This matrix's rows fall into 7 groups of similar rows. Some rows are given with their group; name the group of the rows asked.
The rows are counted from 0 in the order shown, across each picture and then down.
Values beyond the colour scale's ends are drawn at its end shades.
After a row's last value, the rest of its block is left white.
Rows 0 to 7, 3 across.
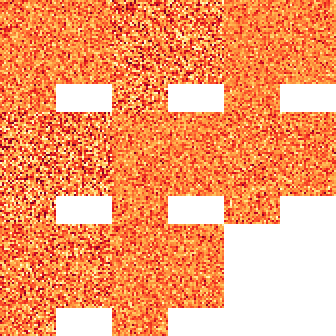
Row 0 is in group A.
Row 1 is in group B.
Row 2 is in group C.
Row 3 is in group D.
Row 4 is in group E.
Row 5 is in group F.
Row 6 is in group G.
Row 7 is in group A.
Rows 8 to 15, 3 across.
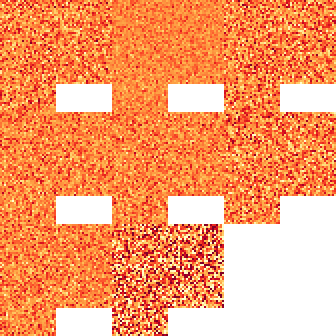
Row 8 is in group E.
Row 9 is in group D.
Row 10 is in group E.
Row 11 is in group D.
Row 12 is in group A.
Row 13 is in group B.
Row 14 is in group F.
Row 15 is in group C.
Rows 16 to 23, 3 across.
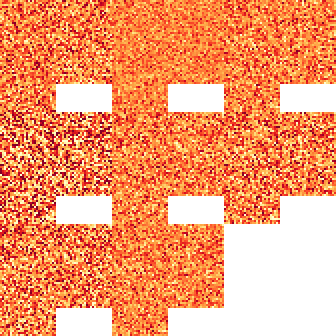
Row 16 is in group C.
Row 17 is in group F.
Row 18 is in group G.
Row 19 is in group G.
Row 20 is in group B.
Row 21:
G
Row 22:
B
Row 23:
G
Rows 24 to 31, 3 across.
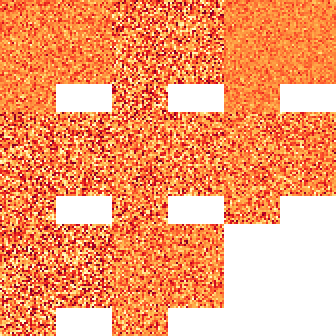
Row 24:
B
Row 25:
A
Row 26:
A
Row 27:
G
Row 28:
E
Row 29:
F
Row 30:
B
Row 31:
D
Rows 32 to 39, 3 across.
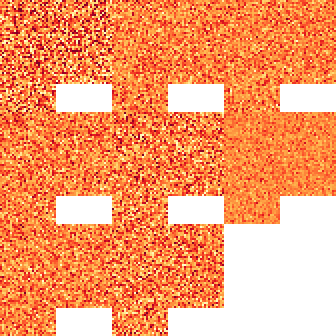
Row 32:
C
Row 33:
E
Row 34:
F
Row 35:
G
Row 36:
B
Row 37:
D
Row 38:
G
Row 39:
F
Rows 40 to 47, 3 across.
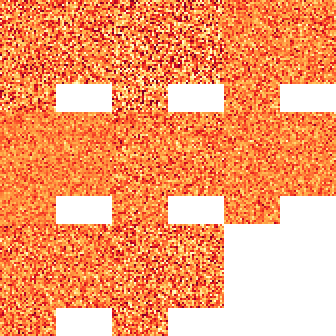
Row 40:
E
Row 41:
D
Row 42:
G
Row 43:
B
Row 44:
B
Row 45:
A
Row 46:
A
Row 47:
A
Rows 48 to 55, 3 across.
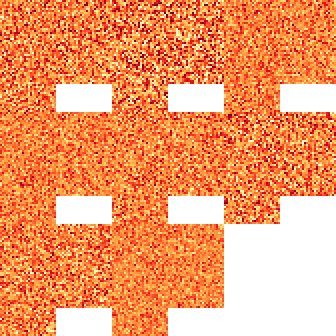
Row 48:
C
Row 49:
B
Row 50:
C
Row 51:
E
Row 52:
E
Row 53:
A
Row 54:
G
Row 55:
A
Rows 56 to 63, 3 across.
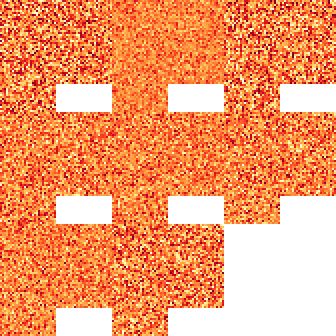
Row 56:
F
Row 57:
A
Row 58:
A
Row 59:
E
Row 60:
F
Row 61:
B
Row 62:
D
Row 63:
B
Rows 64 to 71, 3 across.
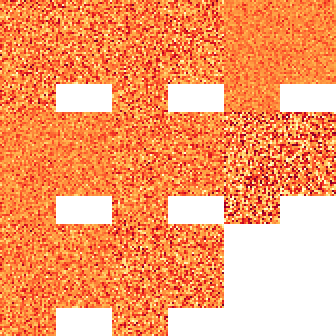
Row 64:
E
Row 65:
C
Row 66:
C
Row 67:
E
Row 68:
F
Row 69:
E
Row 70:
E
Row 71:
B
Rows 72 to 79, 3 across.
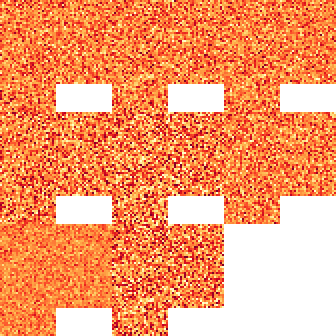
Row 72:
E
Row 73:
F
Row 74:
F
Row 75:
E
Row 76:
F
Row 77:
A
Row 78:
A
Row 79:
F
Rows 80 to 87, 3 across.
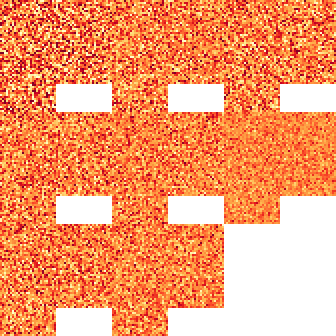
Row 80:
F
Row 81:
F
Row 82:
G
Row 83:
E
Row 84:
C
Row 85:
D
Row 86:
D
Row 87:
A
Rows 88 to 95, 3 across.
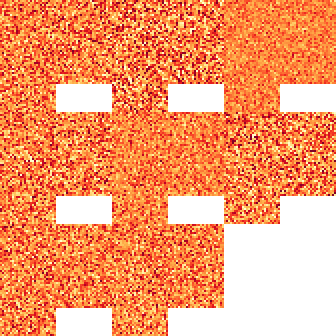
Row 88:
C
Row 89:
A
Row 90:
A
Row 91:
G
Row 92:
E
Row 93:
B
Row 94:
A
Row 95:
D
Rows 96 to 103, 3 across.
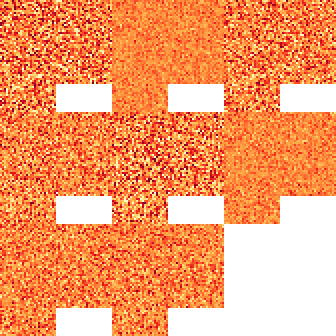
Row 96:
F
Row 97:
A
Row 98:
F
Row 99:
D
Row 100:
D
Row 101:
A
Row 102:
E
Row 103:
D
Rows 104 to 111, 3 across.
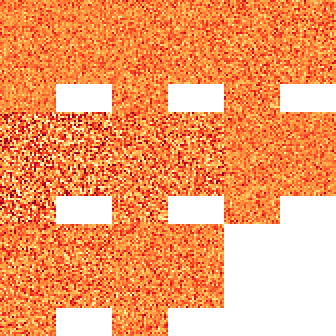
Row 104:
D
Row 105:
E
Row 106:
G
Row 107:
A
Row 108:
G
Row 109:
F
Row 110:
B
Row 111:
D
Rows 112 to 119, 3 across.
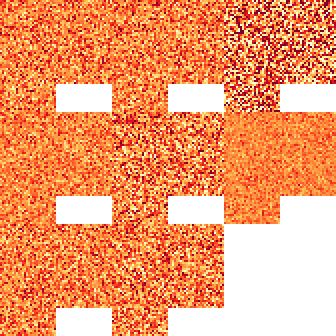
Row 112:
D
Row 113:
B
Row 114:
C
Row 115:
B
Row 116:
B
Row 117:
E
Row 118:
E
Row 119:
G
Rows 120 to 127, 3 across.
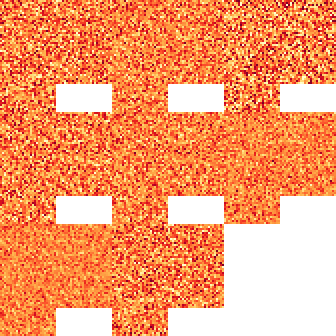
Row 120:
F
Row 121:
B
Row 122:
E
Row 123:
A
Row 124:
A
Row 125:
E
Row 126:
A
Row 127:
F
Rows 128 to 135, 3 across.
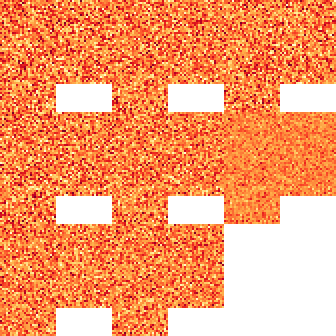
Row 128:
G
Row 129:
F
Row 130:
E
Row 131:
F
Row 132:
F
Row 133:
F
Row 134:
G
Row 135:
F
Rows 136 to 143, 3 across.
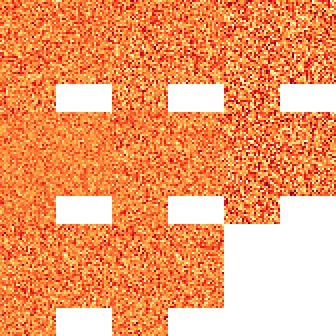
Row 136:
F
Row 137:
D
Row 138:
A
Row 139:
A
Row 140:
B
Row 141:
A
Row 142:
B
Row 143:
B
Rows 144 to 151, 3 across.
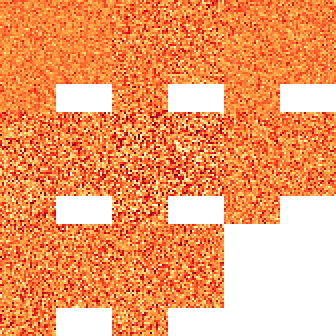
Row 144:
A
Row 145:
C
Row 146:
B
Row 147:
D
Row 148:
B
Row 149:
G
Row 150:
E
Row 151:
D
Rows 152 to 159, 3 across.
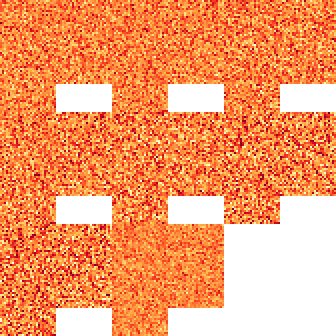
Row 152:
D
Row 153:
C
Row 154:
G
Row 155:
C
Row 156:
A
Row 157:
C
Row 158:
C
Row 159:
G
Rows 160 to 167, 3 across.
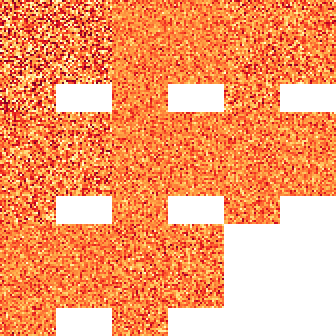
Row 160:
F
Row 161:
E
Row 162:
E
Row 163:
G
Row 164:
D
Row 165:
A
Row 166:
F
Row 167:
G
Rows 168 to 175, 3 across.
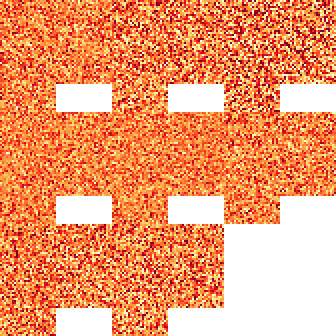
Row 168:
G
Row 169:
B
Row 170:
C
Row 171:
E
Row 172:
F
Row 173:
B
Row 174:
C
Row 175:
D
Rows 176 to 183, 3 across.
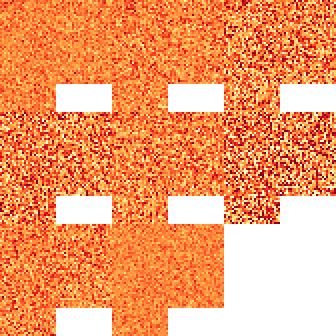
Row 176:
A
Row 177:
G
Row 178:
D
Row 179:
E
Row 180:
D
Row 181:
C
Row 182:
C
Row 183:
E
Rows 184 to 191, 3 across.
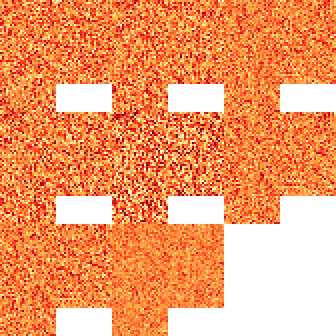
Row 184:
F
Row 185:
A
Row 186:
C
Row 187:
A
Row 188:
A
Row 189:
C
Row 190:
C
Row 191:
G
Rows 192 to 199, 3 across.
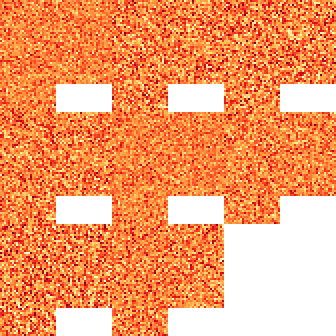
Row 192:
F
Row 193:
G
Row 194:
B
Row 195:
G
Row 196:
F
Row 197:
A
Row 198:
A
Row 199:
C
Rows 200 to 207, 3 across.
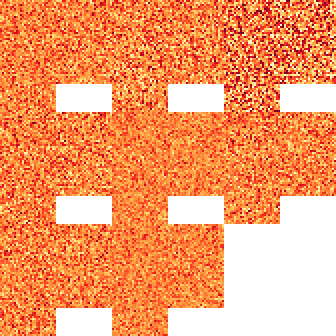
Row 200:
C
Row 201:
D
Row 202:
C
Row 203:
C
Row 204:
G
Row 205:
B
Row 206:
A
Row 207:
C
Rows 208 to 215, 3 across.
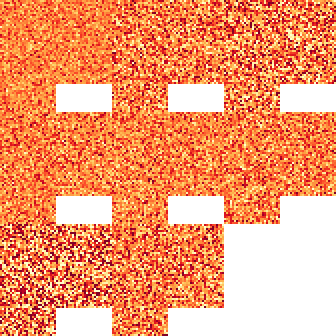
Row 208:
F
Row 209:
G
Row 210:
B
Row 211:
C
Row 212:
D
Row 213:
F
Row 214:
G
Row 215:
C
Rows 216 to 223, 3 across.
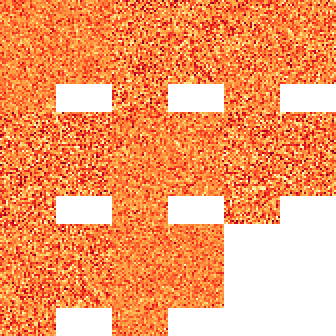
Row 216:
G
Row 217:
E
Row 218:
B
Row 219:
F
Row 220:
B
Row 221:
F
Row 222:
E
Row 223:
F
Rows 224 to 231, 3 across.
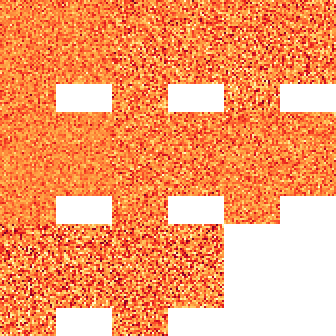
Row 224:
E
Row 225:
G
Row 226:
D
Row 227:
A
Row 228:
F
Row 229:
B
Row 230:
B
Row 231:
C
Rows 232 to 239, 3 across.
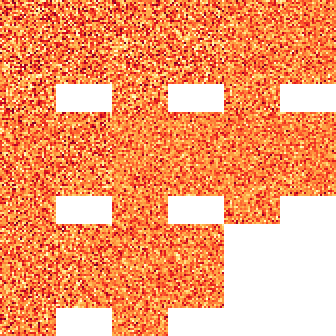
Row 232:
F
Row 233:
B
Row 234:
F
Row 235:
C
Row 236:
E
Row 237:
F
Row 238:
E
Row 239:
B
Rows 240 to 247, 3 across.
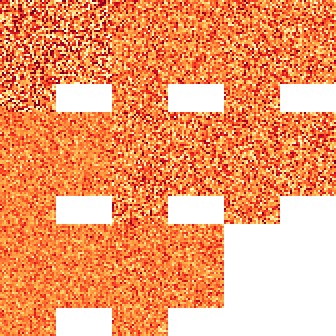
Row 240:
C
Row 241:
A
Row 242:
G
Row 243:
G
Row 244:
E
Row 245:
G
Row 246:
A
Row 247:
G
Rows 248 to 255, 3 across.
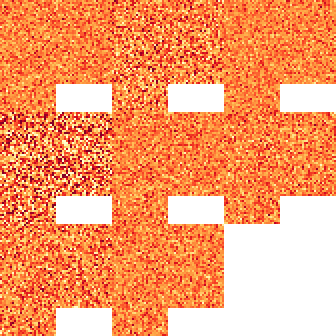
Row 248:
F
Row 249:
D
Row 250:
C
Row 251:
B
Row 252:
F
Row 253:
A
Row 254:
E
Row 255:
A
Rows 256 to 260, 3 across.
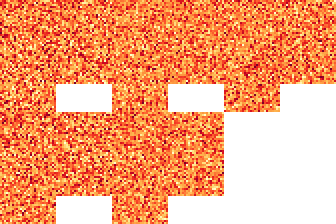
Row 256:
D
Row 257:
D
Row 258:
E
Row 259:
B
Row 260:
G
